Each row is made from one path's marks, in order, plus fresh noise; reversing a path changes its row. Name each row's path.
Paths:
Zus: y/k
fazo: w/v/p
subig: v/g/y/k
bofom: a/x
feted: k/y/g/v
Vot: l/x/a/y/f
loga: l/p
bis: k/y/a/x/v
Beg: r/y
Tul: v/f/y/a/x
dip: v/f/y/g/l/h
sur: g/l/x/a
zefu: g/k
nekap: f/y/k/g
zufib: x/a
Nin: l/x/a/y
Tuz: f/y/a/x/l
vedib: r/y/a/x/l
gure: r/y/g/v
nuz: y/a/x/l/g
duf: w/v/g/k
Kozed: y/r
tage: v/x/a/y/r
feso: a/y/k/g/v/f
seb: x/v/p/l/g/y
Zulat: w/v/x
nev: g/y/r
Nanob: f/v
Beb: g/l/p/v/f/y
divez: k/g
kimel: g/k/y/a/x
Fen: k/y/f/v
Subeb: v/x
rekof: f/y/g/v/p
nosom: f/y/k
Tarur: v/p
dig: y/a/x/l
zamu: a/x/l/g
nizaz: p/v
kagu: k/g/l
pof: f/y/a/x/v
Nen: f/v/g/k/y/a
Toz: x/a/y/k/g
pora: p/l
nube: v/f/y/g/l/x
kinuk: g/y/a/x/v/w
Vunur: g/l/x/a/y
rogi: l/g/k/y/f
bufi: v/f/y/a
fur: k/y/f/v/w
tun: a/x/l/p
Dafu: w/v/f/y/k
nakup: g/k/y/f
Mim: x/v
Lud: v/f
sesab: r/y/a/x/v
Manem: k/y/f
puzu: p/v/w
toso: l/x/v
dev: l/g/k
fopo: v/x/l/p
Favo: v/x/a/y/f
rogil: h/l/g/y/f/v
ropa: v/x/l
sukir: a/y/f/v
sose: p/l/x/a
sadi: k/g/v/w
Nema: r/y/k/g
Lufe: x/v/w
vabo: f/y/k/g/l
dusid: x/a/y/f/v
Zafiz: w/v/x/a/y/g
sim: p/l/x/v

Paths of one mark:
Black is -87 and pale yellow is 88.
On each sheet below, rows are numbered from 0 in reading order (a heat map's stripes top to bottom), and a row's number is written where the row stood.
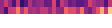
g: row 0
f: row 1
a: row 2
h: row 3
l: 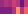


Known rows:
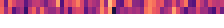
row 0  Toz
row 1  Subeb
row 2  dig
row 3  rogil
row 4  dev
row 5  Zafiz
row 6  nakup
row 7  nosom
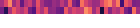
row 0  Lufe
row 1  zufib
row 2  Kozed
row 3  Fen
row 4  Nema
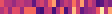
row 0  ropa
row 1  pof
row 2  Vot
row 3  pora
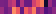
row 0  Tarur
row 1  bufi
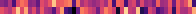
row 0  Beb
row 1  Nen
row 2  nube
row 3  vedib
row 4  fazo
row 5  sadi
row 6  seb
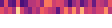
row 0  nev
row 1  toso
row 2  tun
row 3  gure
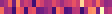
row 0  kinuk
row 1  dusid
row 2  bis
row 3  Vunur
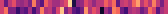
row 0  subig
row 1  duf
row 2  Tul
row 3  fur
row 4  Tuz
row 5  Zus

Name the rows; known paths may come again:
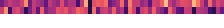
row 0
Favo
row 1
Lud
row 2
Beg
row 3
nuz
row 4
kinuk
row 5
Nen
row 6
bis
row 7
nekap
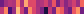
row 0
Vot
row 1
Manem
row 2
sesab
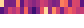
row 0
kagu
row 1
loga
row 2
Zulat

